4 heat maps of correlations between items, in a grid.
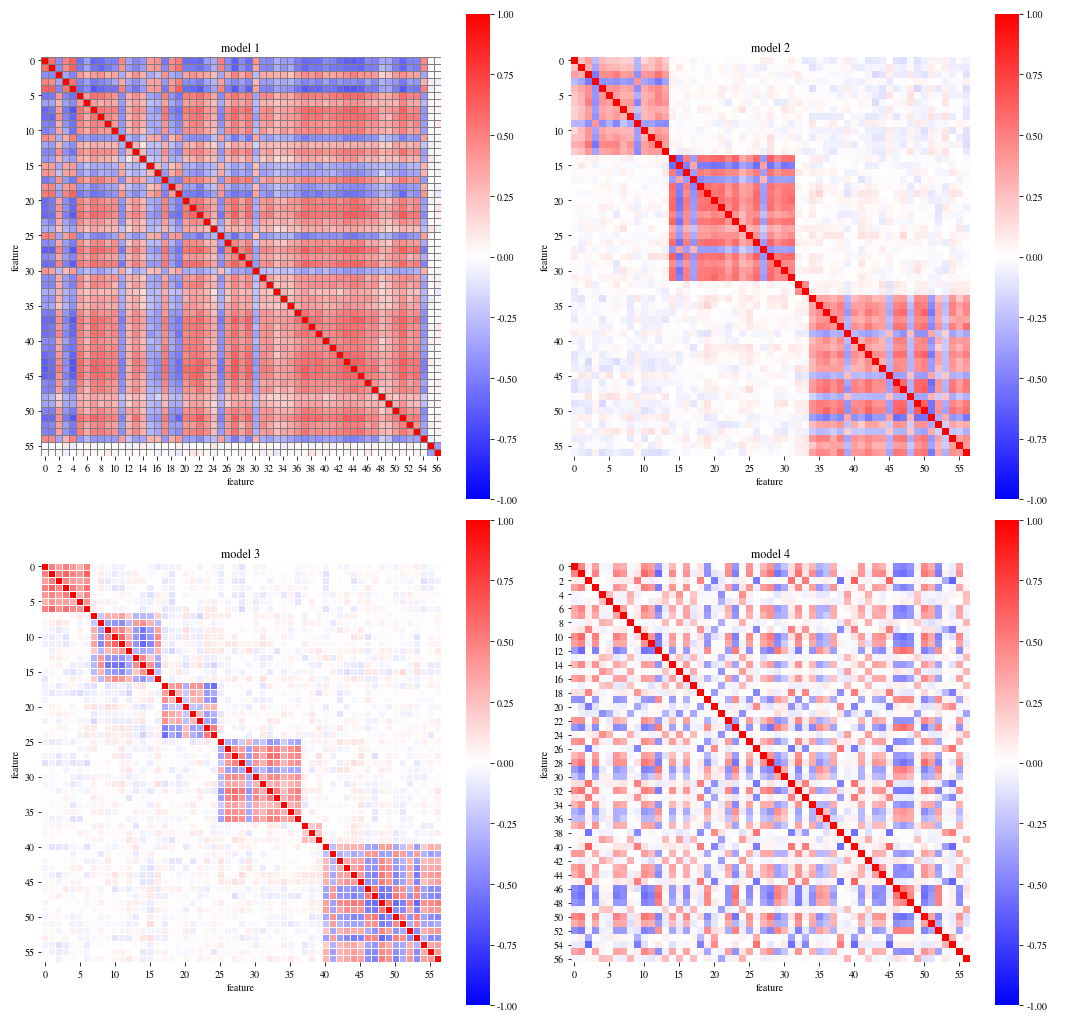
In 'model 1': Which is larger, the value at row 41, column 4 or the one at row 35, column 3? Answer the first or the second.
the second
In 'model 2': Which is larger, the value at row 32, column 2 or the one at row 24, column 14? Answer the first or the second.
the second
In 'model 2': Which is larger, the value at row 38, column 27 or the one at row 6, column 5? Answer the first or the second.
the second
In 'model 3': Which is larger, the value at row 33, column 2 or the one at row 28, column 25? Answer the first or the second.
the first
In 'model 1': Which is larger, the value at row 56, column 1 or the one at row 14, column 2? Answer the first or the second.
the second
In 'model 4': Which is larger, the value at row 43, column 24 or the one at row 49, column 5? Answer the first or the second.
the second
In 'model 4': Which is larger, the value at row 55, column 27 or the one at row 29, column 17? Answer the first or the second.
the first
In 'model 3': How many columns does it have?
57
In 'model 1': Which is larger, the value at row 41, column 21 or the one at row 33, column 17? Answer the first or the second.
the first
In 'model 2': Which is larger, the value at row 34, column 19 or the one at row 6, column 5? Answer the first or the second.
the second
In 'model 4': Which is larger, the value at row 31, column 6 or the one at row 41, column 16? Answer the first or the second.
the second
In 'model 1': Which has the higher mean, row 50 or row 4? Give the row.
50
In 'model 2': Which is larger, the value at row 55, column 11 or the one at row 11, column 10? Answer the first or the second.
the second
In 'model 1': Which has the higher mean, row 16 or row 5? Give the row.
5
